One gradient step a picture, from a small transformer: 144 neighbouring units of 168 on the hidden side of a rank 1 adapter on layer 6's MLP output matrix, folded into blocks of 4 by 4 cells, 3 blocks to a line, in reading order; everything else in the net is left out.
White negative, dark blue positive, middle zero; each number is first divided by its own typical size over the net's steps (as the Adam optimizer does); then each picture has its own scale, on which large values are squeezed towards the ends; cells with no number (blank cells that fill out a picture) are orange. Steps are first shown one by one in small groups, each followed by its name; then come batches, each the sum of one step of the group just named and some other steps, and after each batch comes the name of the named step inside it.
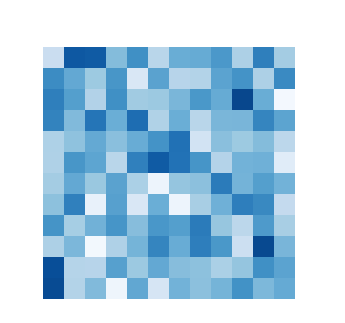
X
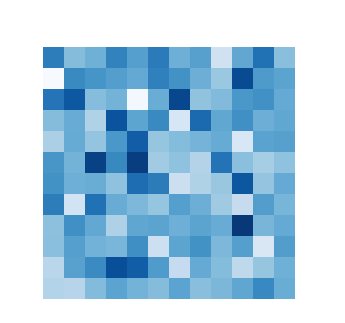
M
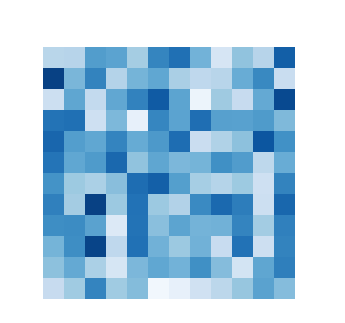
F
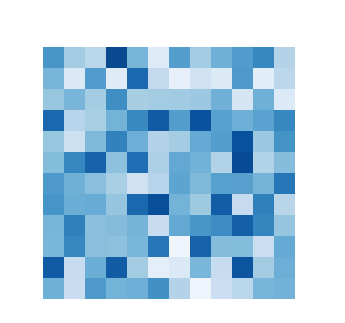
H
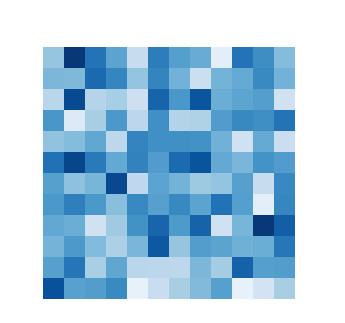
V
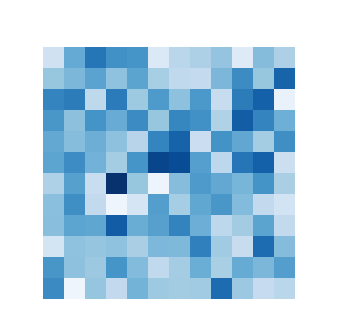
X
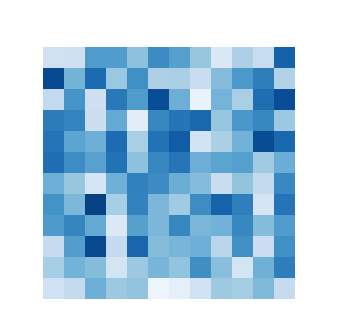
F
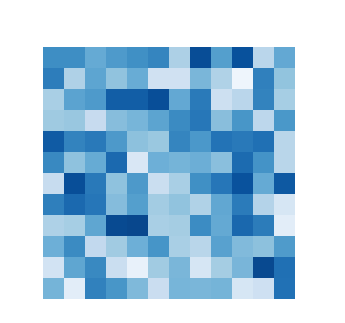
V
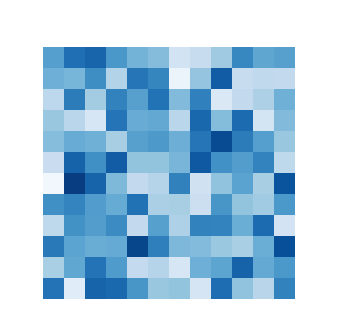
V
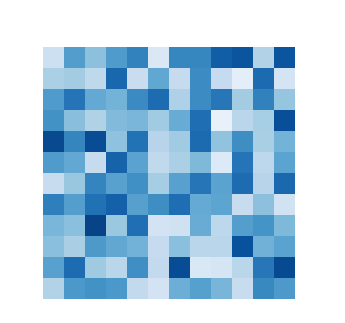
V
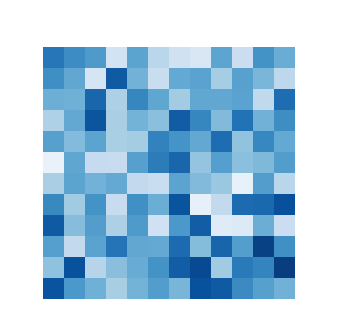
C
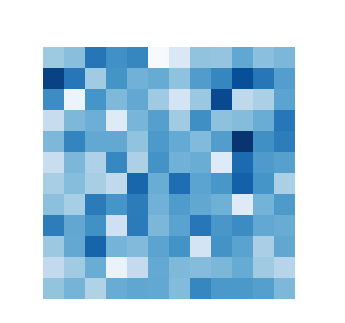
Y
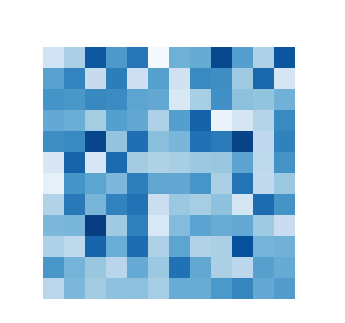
Y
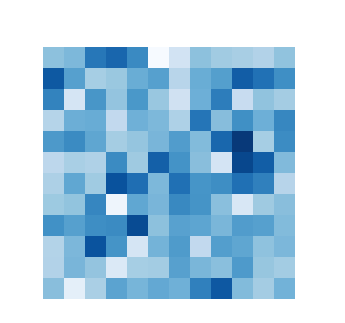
Y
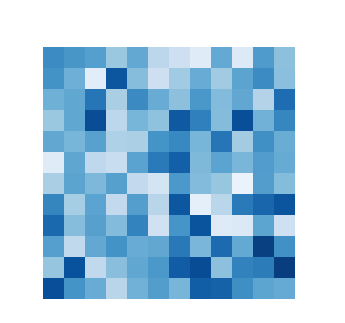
C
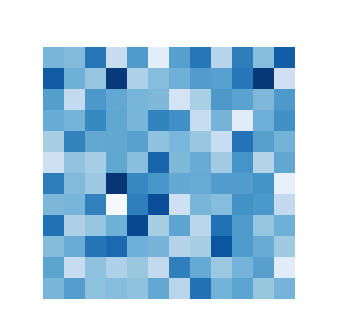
Y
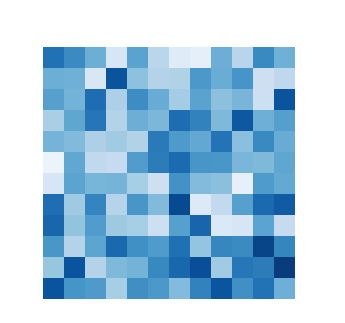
C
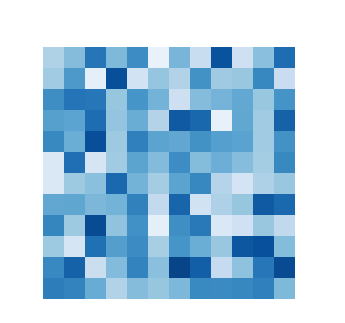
C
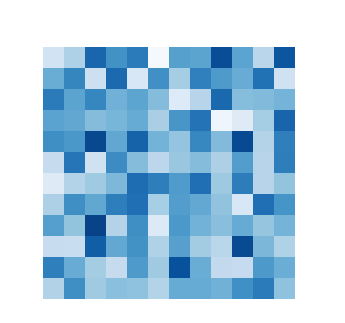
Y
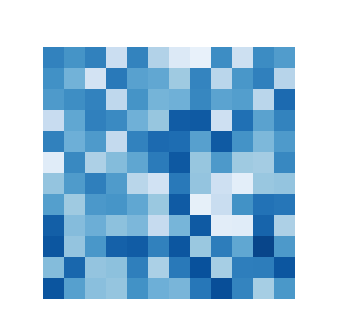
C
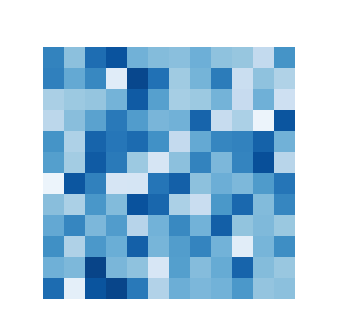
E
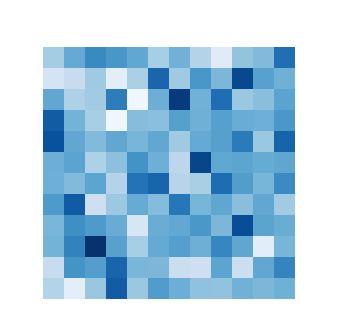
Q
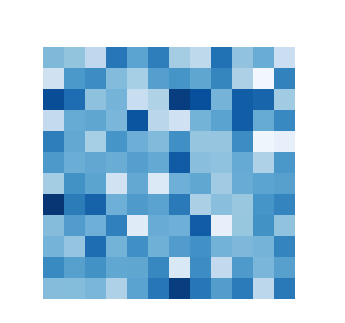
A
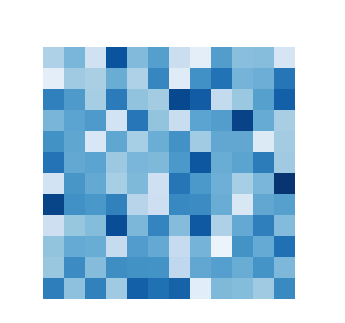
A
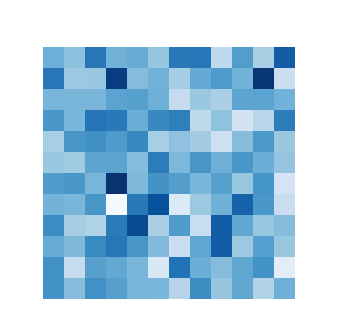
E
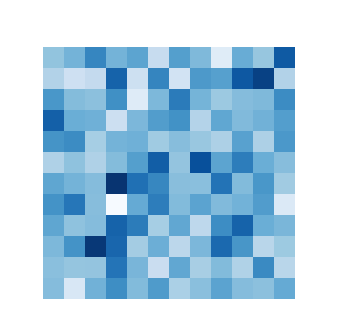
Q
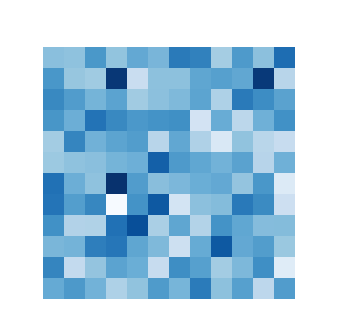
A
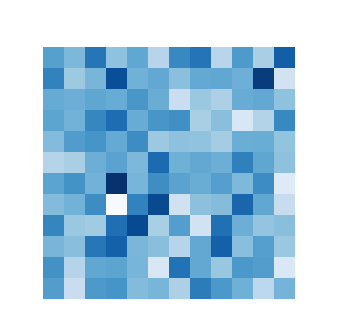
E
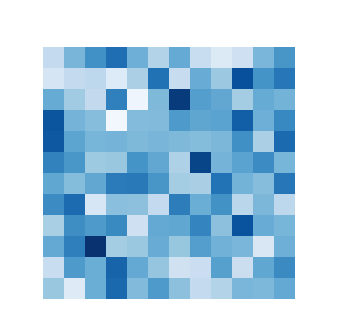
Q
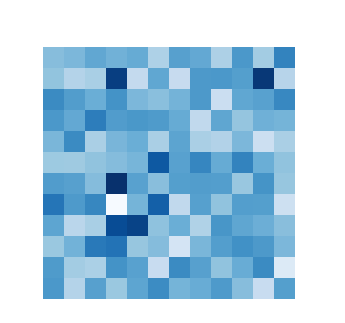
A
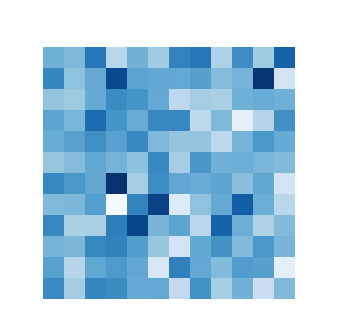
E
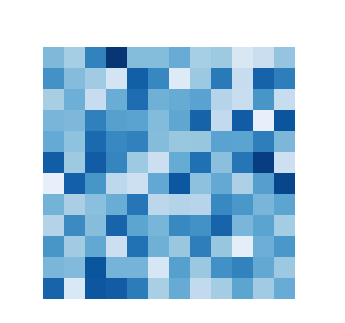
E
